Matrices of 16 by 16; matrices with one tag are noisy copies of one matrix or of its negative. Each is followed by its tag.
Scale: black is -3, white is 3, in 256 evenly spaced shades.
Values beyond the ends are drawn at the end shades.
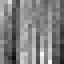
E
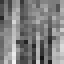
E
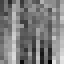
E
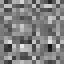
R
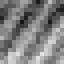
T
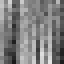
E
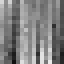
E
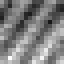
T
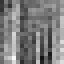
E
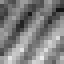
T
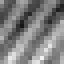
T
